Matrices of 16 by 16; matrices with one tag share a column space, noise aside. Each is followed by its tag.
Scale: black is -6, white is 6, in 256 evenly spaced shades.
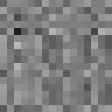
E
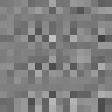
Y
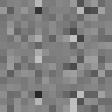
Y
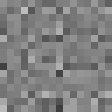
Y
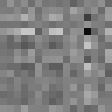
E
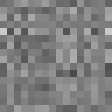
E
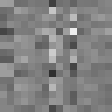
E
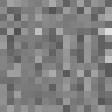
E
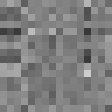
E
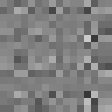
Y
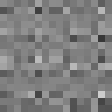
Y
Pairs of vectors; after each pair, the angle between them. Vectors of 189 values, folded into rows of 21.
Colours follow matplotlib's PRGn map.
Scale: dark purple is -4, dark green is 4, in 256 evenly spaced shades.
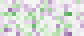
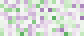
partly opposed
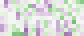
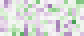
nearly parallel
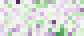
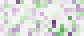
nearly parallel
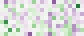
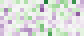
orthogonal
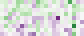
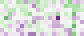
nearly parallel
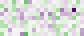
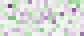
partly aligned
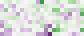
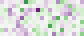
orthogonal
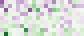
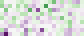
nearly opposite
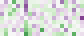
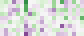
nearly opposite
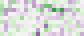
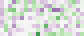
nearly opposite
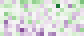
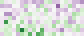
nearly opposite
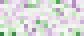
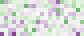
nearly opposite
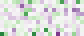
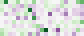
partly aligned
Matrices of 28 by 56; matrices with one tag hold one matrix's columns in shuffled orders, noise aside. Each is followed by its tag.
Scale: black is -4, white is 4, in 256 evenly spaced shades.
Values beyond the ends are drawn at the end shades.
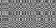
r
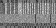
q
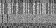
q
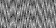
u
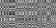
r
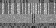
q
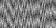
u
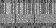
q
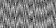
u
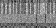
q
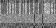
q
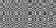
r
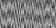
u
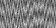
u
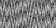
u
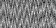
u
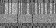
q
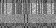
q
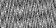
u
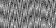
u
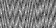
u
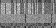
q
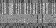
q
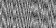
u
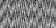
u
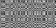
r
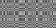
r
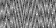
u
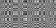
r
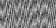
u
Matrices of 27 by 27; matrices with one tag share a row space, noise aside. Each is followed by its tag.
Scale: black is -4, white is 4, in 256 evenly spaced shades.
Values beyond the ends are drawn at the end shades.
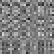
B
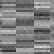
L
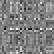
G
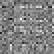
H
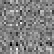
G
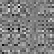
B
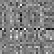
G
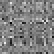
H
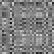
H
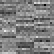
L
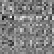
H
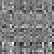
H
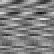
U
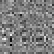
H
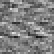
U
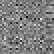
G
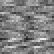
U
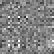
B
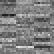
L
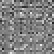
H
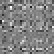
H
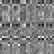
B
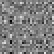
H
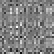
G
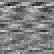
U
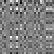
G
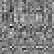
H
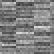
L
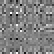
G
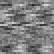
U
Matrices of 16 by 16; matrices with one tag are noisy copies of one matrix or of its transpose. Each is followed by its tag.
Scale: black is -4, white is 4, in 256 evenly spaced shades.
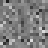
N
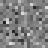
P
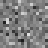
P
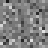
N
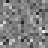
N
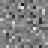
P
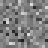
P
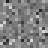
N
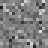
N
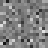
N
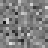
P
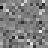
N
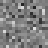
P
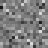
N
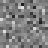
P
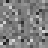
N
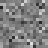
N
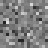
P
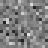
P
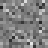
N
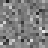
N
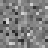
P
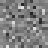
P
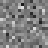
P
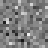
P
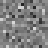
P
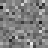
N
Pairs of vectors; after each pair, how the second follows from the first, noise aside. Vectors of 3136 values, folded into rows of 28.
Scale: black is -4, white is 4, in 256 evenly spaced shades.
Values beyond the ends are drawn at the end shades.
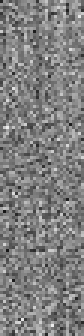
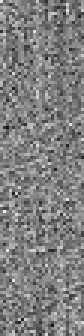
negated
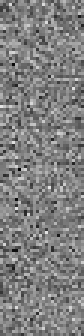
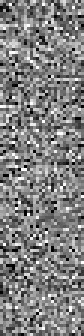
scaled up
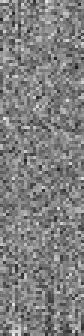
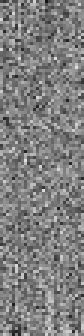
negated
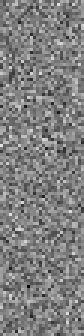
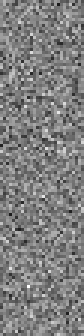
negated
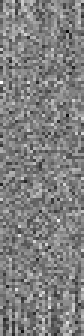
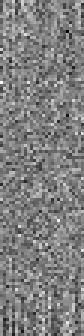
copied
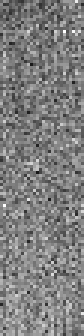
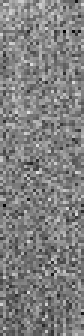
negated
